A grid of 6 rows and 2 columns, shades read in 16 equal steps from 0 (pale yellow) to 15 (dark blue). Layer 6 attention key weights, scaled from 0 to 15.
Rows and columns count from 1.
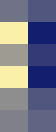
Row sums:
20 15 19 15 18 18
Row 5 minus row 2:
7 -4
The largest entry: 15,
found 2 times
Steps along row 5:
up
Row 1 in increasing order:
9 11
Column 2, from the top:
11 15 13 15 11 10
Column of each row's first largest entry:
2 2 2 2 2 2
